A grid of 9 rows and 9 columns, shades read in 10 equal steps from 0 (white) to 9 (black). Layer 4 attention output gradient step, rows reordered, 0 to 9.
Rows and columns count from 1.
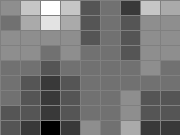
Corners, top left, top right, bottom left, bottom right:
4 3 6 7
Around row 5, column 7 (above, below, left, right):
6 5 5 4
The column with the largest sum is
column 5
